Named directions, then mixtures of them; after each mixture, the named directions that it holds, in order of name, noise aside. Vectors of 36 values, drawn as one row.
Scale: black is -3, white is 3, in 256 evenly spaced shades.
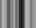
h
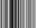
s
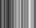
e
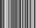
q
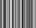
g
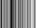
e, q, s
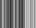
e, h, s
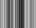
h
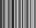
e, g, q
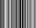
h, q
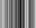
e, h, s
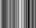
h, q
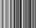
e, g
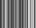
e, h, q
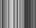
e, h, s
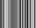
q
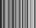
e, g, q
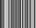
q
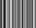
g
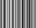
g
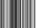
q, s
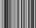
q
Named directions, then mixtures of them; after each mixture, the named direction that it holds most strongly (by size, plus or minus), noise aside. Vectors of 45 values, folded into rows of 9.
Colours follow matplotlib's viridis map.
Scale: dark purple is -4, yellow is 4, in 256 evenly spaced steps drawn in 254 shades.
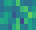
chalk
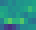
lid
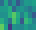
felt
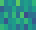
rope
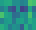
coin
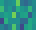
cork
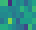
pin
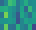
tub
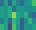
felt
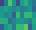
rope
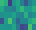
pin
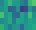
coin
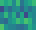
rope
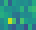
pin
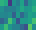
pin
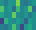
cork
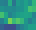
lid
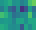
coin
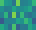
rope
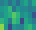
felt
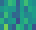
tub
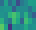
felt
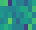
pin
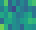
coin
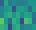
felt
